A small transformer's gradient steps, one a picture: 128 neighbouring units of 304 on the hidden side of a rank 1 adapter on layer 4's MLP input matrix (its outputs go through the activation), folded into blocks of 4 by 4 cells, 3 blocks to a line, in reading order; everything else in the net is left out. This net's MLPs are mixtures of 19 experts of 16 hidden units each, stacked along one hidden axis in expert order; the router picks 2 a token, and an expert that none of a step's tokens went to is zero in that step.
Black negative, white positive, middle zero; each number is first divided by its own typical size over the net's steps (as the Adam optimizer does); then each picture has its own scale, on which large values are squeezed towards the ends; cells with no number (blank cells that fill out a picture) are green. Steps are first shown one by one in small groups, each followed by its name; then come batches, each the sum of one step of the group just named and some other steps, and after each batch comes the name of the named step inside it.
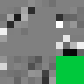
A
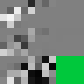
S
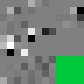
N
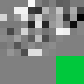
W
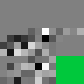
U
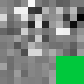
W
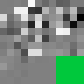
W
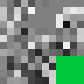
S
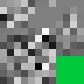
U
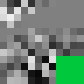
S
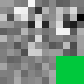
W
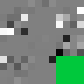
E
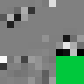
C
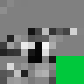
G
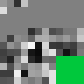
G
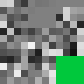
G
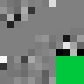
C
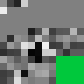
G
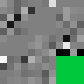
C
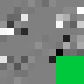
E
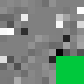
E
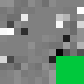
E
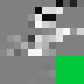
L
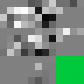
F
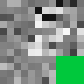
L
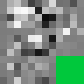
F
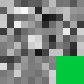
F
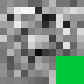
F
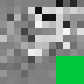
L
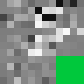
L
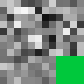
F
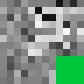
L
